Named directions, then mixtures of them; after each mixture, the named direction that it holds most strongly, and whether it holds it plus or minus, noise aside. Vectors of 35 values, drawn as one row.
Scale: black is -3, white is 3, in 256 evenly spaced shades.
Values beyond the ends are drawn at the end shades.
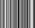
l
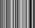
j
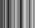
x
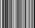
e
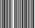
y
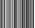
e, minus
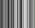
x, plus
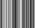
e, minus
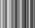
x, minus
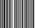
y, plus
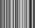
j, plus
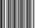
e, minus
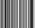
l, minus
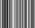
y, plus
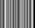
l, plus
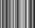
j, plus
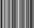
e, minus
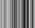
x, minus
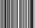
l, minus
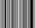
l, minus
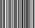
l, plus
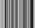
l, minus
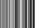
j, plus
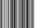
e, minus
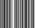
y, plus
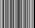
e, plus
